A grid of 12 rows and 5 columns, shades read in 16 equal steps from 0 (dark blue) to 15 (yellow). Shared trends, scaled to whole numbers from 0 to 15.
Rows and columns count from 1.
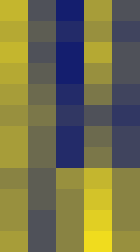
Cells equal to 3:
4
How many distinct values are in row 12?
5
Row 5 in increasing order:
1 3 6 7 10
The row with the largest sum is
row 12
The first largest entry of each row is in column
1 1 1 1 1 1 1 1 4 4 4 4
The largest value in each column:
12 7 9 15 9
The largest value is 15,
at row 12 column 4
